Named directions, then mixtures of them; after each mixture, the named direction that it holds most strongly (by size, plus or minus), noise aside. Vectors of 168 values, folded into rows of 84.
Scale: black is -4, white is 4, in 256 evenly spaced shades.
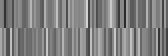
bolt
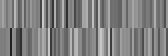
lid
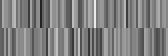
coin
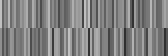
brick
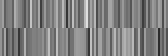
bolt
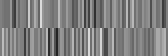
coin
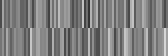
brick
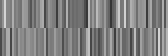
bolt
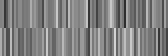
bolt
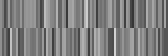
bolt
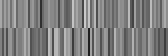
brick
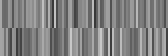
lid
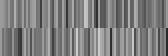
lid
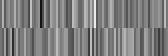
coin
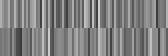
lid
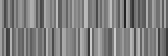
bolt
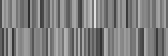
coin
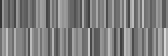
brick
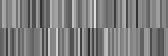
coin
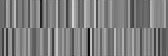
coin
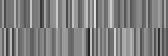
bolt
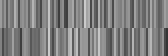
brick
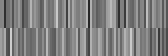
bolt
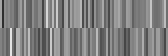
lid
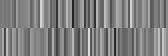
coin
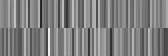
brick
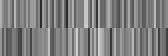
lid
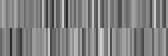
lid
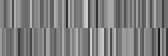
bolt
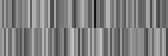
coin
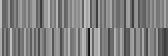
brick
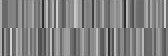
lid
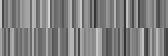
coin
